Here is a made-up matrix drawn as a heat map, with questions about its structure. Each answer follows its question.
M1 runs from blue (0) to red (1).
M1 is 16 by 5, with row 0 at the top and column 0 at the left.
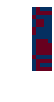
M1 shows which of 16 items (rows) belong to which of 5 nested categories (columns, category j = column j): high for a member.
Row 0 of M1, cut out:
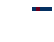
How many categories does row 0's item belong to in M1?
1
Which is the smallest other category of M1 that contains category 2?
1
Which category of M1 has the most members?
1
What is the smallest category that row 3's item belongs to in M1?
2
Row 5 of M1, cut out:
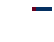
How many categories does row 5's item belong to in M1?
1
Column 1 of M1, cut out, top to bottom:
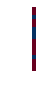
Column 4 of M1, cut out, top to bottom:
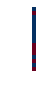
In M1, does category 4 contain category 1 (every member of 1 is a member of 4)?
no
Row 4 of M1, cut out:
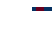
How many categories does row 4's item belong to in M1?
2
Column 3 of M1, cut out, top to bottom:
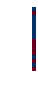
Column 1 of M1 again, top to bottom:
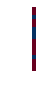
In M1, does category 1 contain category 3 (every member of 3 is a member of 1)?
yes
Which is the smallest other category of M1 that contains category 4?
3
